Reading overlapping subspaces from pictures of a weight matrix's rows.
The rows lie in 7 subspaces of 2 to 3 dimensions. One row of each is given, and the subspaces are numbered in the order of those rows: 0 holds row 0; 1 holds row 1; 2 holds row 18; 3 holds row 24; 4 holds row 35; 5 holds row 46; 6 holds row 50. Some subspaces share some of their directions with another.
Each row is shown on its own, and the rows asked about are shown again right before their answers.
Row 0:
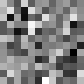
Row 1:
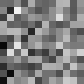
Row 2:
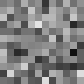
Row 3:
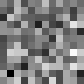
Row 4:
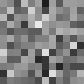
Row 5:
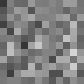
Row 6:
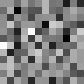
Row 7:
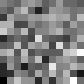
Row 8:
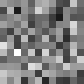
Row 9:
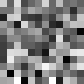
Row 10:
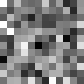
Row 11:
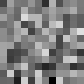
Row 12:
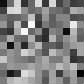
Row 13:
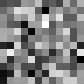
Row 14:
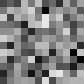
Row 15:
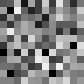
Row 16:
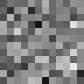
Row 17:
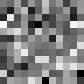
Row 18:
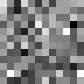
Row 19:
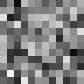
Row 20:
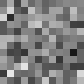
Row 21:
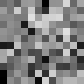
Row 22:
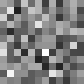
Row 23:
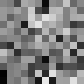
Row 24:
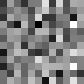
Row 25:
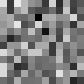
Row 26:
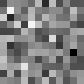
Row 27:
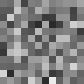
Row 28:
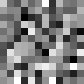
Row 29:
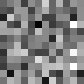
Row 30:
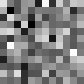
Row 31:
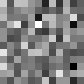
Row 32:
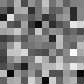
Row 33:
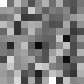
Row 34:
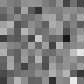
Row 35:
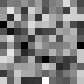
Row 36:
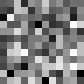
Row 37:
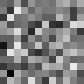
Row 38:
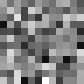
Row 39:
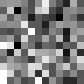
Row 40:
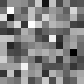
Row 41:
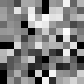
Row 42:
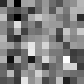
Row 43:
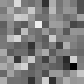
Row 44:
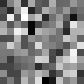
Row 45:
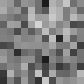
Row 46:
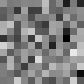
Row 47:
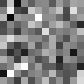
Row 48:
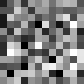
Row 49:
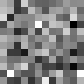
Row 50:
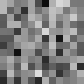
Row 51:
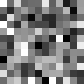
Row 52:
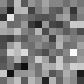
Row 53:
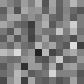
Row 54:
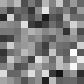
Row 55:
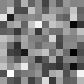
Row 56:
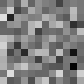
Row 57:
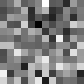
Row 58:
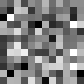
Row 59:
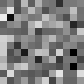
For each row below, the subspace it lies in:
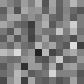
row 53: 1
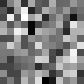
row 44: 0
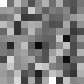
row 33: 4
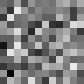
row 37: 5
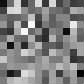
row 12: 2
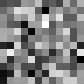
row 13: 6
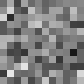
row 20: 3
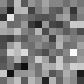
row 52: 3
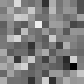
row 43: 0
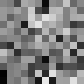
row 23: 5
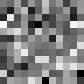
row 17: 4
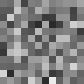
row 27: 5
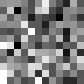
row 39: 1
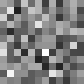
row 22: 1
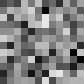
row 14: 6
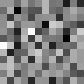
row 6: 5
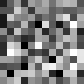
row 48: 4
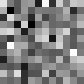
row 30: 2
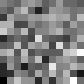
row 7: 5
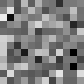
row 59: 6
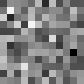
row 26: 2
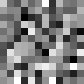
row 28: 0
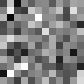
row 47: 3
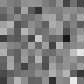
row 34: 5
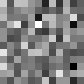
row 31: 3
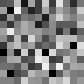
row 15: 1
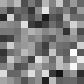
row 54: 6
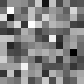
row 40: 2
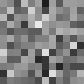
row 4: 1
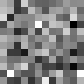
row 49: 2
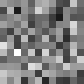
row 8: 1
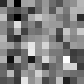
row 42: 0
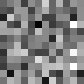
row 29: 3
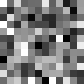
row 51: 4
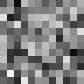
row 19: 0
